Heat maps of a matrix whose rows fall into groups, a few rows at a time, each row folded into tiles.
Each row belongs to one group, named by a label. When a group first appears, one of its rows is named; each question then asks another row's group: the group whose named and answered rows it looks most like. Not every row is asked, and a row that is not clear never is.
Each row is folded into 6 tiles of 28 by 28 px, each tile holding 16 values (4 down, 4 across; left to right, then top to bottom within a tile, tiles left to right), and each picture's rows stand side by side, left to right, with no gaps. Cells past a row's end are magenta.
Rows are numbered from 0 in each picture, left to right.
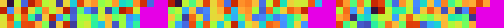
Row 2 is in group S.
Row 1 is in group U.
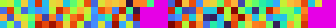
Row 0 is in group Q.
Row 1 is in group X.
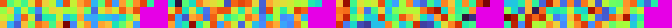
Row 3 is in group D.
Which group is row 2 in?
S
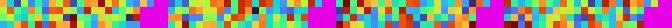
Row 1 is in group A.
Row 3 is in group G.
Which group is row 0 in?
Q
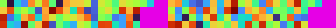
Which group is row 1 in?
G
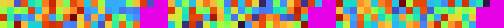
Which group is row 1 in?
U
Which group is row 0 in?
A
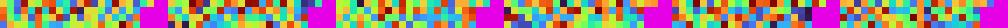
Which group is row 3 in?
S
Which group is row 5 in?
A
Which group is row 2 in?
U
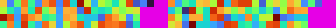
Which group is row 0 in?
D
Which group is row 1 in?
U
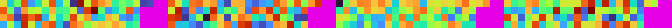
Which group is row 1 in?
S
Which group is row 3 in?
D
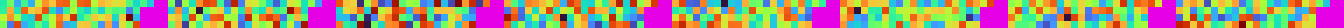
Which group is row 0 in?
A
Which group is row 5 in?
S
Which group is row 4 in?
G
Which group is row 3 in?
S
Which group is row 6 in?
S
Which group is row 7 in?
X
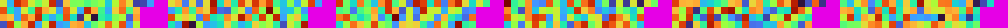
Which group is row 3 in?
D
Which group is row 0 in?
D
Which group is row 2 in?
D
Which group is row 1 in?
A
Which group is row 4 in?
Q
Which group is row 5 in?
D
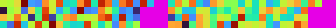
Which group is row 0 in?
A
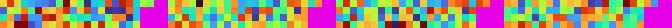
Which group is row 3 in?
G
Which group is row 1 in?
X
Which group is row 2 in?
X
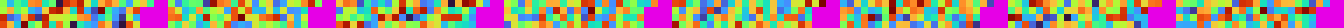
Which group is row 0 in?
U
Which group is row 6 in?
S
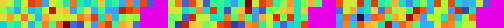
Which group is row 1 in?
A
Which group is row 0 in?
U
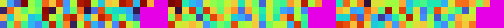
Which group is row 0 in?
A
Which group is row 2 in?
X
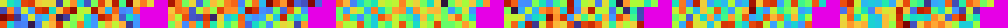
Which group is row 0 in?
S
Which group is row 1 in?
Q
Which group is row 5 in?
G
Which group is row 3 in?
G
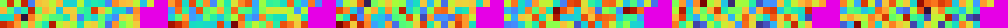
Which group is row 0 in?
X
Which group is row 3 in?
U
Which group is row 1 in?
X
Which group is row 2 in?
X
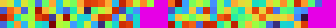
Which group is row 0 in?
A
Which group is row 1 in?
G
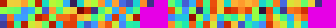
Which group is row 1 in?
U
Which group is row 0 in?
Q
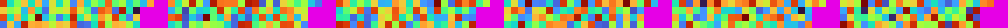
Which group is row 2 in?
G
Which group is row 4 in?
A
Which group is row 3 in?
A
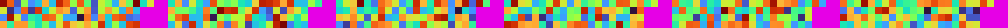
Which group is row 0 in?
G
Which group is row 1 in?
Q
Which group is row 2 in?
A
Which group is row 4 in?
Q
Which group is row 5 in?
A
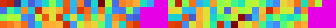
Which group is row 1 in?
X
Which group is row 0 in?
G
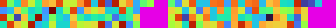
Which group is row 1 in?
D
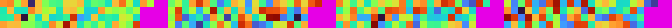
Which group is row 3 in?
D
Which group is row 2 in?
Q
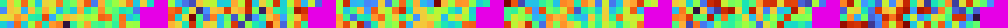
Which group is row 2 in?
G
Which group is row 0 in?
A
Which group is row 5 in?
G
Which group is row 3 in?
G
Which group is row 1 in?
U
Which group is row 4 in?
Q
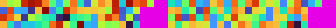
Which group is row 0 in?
S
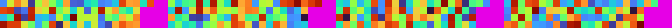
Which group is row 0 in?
X
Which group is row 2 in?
Q
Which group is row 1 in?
S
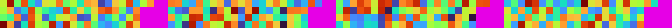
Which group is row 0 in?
X
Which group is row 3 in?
A
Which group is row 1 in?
U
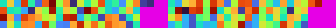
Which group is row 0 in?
D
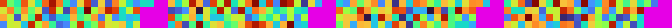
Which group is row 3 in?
U
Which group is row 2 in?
U
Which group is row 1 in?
D
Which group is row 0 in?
D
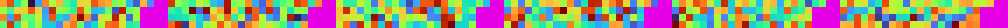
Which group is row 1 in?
G
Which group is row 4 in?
X
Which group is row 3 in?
Q
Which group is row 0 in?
Q
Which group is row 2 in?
Q
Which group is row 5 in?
X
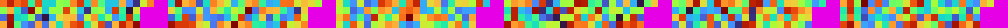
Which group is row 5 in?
X
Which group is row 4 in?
D
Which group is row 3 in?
X
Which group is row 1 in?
X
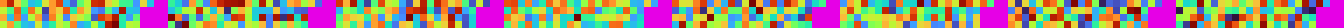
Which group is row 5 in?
A
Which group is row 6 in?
U
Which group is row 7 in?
A
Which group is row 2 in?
Q
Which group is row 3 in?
Q
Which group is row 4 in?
D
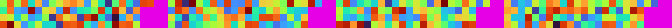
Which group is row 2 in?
G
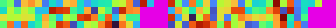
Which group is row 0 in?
U
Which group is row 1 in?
Q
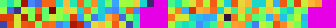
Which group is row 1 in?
S
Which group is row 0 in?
D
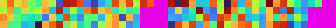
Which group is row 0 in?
S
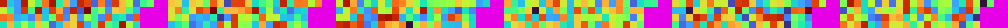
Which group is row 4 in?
U
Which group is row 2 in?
G
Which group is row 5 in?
G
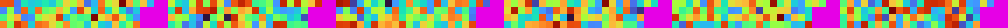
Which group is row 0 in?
G
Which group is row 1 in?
S
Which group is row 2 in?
G
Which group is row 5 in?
Q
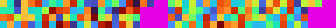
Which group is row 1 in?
Q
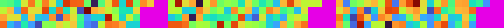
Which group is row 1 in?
X
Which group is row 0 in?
S
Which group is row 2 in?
U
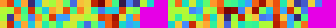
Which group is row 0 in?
Q
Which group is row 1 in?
Q
